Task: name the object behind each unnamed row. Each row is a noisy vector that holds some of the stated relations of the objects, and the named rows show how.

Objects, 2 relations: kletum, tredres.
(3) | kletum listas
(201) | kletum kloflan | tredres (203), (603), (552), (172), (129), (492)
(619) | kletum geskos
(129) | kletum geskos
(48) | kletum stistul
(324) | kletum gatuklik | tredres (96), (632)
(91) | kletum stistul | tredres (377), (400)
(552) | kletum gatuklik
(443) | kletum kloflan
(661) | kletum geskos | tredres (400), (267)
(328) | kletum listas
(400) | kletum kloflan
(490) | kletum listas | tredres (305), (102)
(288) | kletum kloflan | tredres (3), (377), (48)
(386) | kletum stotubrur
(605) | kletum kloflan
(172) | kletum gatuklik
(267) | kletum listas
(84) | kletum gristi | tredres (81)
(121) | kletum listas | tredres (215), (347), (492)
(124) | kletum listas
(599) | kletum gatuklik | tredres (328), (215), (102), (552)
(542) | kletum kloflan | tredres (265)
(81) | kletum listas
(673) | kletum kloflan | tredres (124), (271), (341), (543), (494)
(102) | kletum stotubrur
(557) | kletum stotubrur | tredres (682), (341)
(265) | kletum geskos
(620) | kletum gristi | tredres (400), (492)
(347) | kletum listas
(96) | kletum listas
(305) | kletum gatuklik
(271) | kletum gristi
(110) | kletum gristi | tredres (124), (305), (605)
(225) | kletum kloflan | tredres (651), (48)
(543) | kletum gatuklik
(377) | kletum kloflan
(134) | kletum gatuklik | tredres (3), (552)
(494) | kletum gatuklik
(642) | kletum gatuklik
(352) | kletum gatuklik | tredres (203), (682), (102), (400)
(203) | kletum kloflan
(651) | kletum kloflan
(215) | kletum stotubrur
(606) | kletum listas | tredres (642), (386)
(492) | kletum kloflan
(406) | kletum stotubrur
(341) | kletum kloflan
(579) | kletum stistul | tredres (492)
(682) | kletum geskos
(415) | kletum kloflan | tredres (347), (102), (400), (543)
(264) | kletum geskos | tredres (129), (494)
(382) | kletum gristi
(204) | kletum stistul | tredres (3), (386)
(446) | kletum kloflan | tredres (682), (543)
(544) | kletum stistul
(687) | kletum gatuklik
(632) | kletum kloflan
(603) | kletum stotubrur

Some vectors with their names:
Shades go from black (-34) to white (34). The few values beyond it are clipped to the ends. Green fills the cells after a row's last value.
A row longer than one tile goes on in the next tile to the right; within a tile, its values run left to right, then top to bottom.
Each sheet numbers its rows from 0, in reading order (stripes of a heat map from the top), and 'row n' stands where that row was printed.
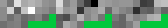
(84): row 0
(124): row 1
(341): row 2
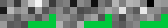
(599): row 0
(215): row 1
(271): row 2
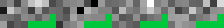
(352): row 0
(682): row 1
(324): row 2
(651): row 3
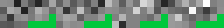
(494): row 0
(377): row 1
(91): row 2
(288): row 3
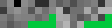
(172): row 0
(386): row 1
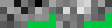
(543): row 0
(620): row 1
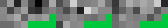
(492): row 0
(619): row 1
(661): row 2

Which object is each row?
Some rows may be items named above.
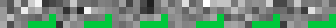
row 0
(204)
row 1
(265)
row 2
(203)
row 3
(542)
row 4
(490)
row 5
(619)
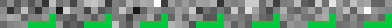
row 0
(377)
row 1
(352)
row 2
(557)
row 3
(121)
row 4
(620)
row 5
(632)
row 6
(382)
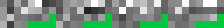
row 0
(204)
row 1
(201)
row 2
(110)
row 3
(673)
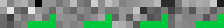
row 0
(271)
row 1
(443)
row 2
(121)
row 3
(661)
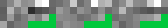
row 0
(415)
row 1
(542)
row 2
(446)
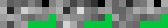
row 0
(48)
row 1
(3)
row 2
(642)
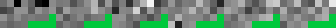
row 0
(552)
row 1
(687)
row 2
(134)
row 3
(579)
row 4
(605)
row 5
(632)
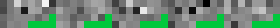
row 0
(264)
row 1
(406)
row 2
(619)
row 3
(129)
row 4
(544)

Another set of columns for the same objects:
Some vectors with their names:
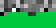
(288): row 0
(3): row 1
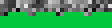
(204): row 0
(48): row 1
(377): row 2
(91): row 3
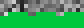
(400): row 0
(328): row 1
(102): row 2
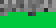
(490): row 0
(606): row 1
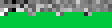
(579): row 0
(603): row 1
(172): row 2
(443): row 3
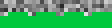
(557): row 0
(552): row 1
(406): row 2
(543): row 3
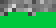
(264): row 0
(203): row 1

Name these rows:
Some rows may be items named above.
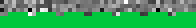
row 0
(682)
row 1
(352)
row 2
(347)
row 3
(606)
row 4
(446)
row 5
(3)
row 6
(203)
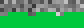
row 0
(490)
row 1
(619)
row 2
(599)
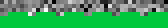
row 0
(490)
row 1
(620)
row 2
(673)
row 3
(661)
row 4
(386)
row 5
(121)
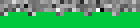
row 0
(673)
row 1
(341)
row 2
(201)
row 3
(134)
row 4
(84)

